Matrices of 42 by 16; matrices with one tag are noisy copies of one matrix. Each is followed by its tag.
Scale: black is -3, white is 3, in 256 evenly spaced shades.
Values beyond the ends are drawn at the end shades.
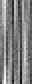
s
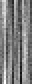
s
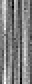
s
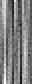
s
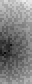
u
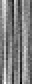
s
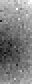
u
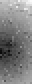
u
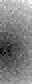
u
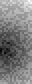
u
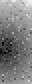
u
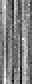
s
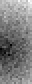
u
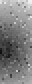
u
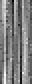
s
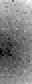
u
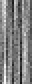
s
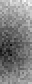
u
